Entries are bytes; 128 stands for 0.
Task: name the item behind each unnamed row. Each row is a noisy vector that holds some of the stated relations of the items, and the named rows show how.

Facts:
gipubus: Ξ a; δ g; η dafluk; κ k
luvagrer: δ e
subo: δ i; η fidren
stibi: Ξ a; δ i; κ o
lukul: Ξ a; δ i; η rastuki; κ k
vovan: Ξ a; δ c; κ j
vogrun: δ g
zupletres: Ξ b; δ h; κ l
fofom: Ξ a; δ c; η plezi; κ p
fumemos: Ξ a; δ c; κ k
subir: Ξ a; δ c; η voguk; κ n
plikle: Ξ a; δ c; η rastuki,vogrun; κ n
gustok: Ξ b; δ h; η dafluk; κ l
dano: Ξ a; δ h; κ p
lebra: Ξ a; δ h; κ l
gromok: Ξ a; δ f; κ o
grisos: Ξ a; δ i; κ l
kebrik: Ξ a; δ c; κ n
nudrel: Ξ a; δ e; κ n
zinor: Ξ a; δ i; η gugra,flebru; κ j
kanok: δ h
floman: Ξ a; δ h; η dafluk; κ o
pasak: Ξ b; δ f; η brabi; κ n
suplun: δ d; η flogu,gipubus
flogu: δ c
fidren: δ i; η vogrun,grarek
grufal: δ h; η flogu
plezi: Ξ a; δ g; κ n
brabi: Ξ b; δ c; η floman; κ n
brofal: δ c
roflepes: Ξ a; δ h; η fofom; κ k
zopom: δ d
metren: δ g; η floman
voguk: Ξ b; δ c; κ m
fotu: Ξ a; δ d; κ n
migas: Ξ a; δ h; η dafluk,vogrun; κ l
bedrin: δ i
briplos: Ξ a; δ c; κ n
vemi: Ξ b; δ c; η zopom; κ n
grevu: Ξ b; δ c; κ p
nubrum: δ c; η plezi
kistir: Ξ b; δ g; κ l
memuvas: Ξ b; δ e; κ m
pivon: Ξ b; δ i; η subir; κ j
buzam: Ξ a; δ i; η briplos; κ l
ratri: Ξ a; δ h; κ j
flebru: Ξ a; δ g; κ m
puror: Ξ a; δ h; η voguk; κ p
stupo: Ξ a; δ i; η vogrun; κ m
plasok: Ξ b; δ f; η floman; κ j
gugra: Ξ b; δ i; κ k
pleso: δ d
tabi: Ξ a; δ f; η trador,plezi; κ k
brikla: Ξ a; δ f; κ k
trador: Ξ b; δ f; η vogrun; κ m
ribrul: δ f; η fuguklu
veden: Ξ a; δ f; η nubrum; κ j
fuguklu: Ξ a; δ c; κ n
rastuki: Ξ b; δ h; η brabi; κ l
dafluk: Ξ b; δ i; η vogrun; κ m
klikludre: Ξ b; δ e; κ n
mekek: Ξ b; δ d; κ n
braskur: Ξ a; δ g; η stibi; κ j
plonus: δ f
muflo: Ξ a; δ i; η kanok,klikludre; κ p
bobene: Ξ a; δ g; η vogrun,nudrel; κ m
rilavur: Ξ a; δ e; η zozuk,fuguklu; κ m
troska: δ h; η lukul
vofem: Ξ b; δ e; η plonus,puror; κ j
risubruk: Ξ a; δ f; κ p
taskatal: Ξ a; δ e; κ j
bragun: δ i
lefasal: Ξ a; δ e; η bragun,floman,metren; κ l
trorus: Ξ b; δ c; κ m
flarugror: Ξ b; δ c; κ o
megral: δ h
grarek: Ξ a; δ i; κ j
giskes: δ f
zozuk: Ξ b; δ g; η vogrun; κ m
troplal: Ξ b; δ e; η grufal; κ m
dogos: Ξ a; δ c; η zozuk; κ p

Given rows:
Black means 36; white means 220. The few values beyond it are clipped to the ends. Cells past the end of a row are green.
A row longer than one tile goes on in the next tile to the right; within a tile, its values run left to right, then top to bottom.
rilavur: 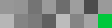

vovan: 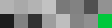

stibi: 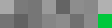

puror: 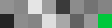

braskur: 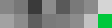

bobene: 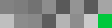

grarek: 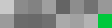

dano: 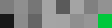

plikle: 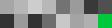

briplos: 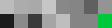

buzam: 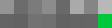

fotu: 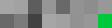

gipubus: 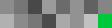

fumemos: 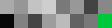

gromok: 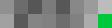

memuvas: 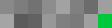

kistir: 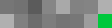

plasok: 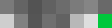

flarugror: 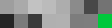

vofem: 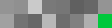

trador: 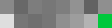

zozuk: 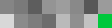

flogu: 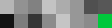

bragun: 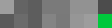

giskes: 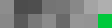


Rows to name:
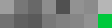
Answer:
zinor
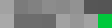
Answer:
dafluk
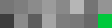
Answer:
zupletres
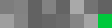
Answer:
lefasal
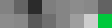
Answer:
metren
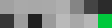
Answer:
brabi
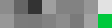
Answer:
flebru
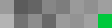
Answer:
ribrul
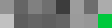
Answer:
tabi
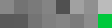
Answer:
muflo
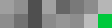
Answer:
taskatal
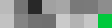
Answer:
vogrun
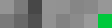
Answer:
luvagrer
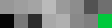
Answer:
brofal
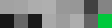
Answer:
nubrum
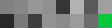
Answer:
roflepes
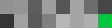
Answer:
floman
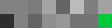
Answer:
lebra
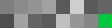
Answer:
migas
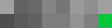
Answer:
bedrin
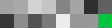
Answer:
dogos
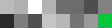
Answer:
subir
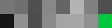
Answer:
troska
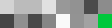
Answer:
fuguklu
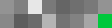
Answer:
pivon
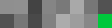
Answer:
suplun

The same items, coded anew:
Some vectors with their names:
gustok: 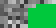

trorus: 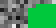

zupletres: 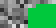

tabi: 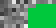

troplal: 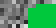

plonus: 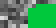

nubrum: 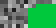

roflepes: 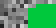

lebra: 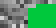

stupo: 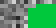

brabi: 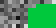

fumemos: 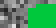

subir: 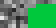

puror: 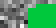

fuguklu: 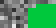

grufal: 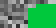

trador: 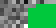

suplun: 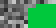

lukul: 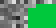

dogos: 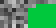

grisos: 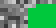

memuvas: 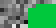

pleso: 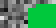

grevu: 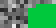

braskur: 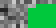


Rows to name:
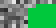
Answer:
muflo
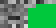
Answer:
bragun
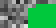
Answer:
giskes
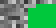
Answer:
grarek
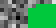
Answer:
voguk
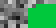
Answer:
pivon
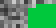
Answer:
gipubus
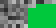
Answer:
metren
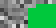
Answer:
ratri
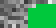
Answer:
floman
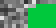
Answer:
plezi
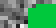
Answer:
vofem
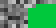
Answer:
bedrin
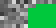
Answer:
veden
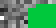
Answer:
fotu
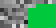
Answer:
dano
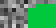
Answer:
fofom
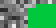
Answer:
stibi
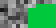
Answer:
kistir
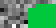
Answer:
klikludre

